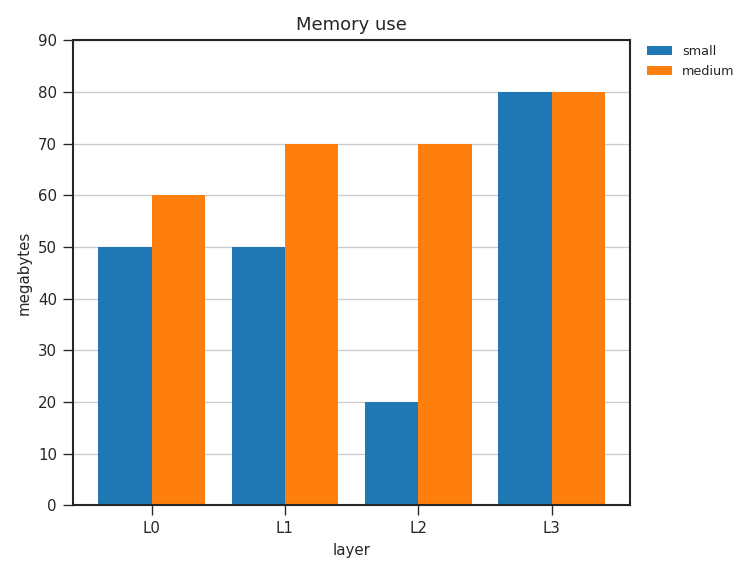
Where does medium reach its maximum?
L3
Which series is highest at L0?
medium
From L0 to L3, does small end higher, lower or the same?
higher
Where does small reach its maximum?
L3
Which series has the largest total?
medium
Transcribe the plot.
Title: Memory use
x-axis: layer, ticks L0 L1 L2 L3
y-axis: megabytes, ticks 0 10 20 30 40 50 60 70 80 90
Legend: small, medium
Values:
small: 50 50 20 80
medium: 60 70 70 80
